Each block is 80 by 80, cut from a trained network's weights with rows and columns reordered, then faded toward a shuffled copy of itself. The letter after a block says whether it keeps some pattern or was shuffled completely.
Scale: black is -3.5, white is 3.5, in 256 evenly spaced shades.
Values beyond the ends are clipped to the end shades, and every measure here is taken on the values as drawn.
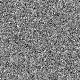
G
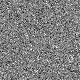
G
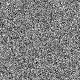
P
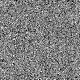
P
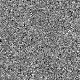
P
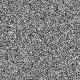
G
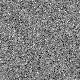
G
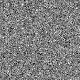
P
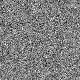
G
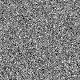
G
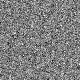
G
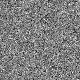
G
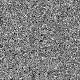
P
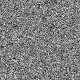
G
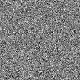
P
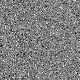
G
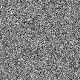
P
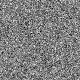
G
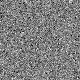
G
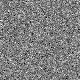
G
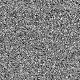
G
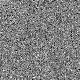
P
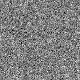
P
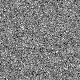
G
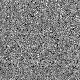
P
